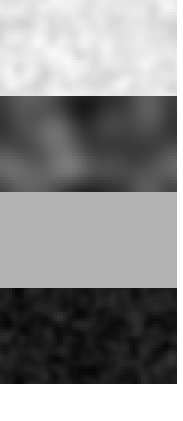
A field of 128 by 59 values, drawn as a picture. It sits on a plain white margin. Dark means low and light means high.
The table splits into 4 rows of 1 panel. Panel 1,1: very high, blotchy, faint in contrast. Panel 2,1: low, smooth. Panel 3,1: high, flat. Panel 4,1: very low, blotchy, faint in contrast.
